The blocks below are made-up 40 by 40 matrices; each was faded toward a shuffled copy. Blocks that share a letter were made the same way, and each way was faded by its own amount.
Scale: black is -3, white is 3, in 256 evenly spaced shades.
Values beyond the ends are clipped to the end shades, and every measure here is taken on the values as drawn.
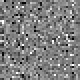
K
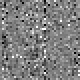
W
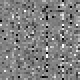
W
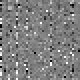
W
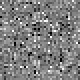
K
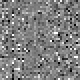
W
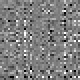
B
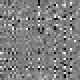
B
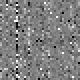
W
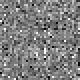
K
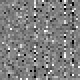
W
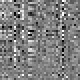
B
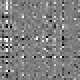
B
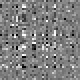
B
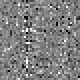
K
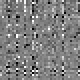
B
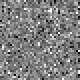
K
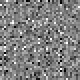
K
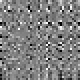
B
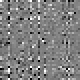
B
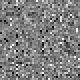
K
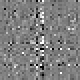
B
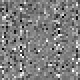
W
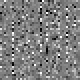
W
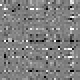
B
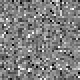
K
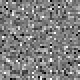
K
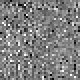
K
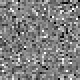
K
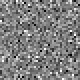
K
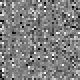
W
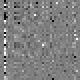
B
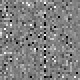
W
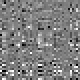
B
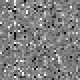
K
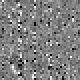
W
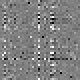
B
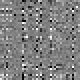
B
